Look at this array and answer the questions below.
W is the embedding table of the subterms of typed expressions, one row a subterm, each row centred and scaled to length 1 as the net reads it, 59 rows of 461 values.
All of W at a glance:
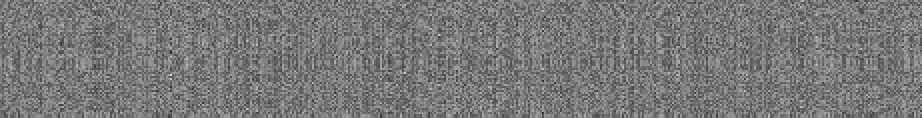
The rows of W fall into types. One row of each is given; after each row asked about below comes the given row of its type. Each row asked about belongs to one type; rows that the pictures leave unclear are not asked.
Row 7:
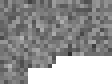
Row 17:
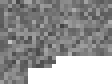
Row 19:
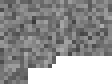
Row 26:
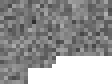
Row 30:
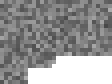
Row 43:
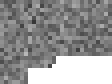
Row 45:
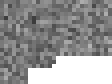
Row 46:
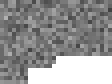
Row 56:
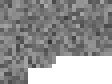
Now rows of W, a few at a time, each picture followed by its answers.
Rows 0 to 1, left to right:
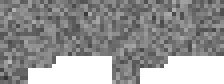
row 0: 19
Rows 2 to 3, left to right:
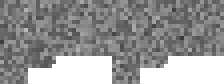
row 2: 45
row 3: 46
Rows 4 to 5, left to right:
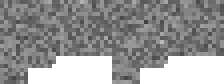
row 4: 56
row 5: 26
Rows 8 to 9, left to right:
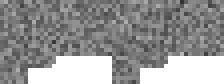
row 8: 17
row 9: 45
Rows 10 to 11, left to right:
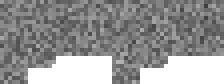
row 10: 30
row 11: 56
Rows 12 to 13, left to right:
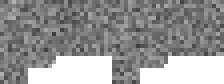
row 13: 7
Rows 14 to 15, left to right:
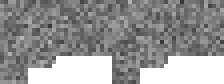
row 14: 46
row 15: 19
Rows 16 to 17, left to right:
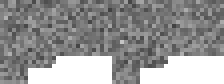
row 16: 46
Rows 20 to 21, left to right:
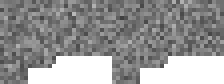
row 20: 19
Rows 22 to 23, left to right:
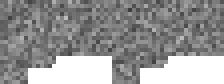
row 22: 7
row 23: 30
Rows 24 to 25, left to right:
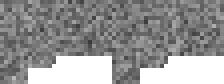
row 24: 43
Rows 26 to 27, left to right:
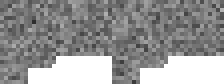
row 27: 43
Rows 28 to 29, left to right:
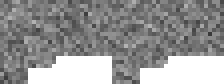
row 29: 26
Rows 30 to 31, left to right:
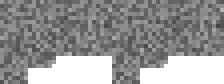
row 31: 30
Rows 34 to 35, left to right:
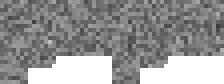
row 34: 26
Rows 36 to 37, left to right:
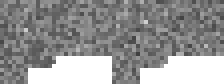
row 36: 45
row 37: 17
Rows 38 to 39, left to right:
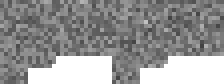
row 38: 56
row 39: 30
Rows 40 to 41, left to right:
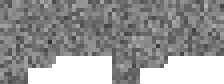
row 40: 56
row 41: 19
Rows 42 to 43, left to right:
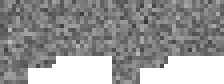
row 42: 7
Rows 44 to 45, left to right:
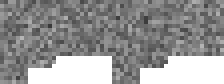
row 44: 46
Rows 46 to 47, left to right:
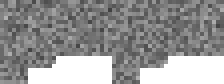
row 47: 30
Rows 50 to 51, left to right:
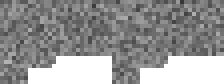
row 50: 56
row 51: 46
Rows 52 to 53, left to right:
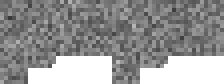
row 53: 46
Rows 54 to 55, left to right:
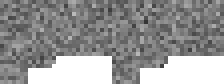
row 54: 26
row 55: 43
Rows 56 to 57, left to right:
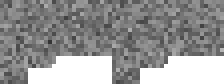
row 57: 19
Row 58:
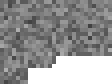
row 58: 19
